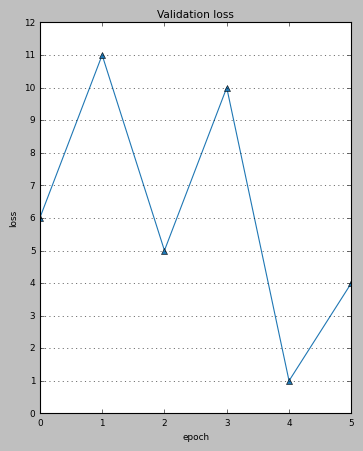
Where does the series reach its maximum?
1
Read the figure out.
Title: Validation loss
x-axis: epoch, ticks 0 1 2 3 4 5
y-axis: loss, ticks 0 1 2 3 4 5 6 7 8 9 10 11 12
Values:
6 11 5 10 1 4
